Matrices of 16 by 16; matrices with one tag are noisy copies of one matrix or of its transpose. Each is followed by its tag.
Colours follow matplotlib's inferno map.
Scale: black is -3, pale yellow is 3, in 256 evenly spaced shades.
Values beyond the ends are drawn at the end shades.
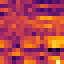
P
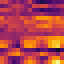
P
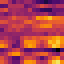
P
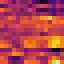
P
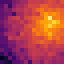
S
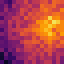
S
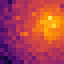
S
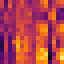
P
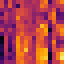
P
